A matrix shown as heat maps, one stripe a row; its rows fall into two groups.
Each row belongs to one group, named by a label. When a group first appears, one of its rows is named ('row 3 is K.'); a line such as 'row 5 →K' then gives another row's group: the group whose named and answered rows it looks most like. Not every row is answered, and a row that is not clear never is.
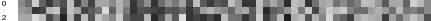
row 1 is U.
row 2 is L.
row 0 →L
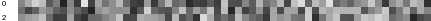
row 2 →U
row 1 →U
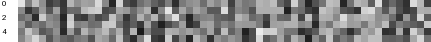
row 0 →L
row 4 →L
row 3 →U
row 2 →U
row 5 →L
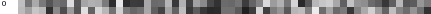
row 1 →L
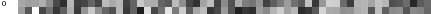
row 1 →L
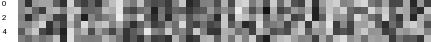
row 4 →L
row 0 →U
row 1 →U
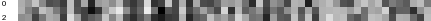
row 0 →L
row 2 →U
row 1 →U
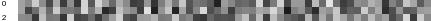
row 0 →L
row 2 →U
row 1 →L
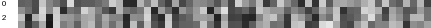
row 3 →L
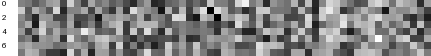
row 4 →L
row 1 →L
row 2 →U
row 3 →U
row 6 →L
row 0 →U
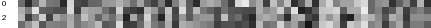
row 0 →U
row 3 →L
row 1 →L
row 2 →L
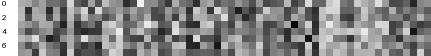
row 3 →U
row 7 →U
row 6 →U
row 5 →L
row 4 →U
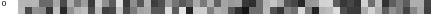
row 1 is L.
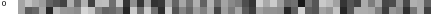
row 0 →L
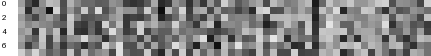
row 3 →U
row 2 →U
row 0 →U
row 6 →U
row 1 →L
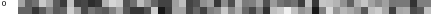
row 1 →U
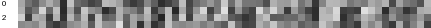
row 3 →L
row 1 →L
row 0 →U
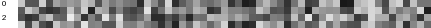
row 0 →L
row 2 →U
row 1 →L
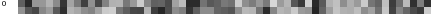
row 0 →U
